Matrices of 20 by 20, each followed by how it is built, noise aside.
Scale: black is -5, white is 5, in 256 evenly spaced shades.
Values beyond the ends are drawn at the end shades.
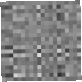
low rank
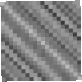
Toeplitz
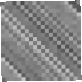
Toeplitz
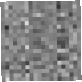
low rank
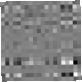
low rank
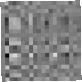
low rank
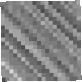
Toeplitz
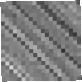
Toeplitz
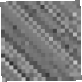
Toeplitz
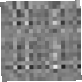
low rank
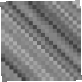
Toeplitz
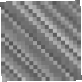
Toeplitz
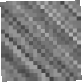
Toeplitz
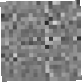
low rank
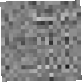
low rank
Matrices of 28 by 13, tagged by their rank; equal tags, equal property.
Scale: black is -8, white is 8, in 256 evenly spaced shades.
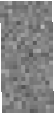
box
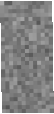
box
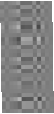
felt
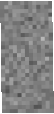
box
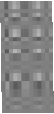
felt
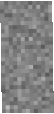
box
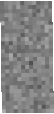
box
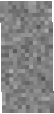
box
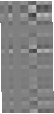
felt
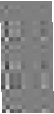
felt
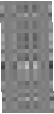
felt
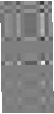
felt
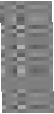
felt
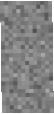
box
